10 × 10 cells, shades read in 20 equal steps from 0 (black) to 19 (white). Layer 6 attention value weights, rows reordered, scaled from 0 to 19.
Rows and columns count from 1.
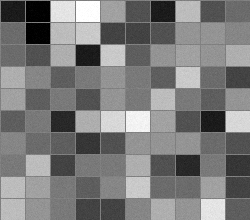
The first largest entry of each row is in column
4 4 5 8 7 6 6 2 6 9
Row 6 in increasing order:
2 3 6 7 9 12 13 16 16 18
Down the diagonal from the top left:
2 0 13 9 11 18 11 3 12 7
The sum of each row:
86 85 98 94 95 102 82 81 100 102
